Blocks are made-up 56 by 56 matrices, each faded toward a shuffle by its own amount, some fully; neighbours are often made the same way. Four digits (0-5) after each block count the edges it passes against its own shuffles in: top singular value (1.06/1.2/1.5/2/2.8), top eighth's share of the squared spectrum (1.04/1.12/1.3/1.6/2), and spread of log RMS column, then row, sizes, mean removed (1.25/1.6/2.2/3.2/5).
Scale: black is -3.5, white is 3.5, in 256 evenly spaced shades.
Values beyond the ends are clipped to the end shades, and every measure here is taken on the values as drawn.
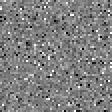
0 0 0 0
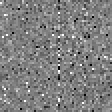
2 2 1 0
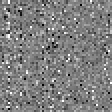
2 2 2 0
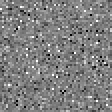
0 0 0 0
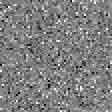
0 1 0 0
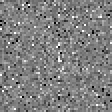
1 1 0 0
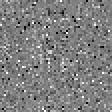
2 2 1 0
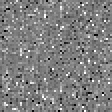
2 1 0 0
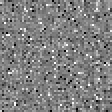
2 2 0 0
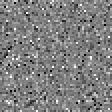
3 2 1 1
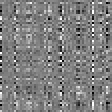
5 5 4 3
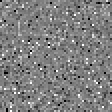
1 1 0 0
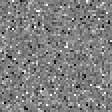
1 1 0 0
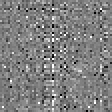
4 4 3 2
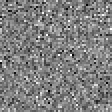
2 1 0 0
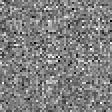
3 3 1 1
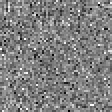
3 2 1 0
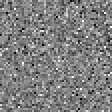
2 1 0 0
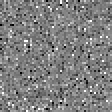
0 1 0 0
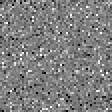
0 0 0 0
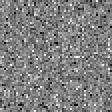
3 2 0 0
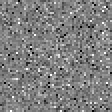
0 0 0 0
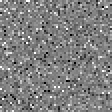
0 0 0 0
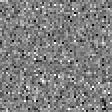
2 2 1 1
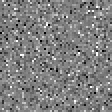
0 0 0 0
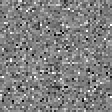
2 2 0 1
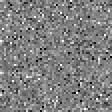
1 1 0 0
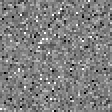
1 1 0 0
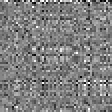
4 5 3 3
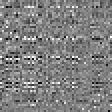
4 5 2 3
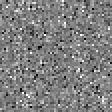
2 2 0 1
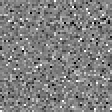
2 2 0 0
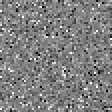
0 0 0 0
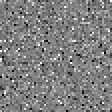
2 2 0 0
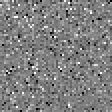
2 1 0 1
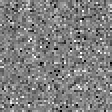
3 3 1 2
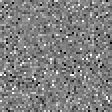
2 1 0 0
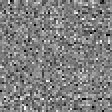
3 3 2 1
